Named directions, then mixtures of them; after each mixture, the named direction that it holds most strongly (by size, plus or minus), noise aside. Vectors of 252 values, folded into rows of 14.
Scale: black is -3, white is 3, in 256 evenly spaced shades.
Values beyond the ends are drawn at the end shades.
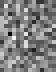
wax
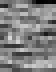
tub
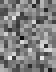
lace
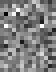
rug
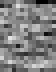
tub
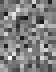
lace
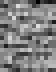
tub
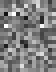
rug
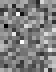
rug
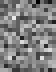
lace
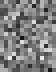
lace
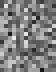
wax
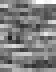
tub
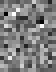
rug
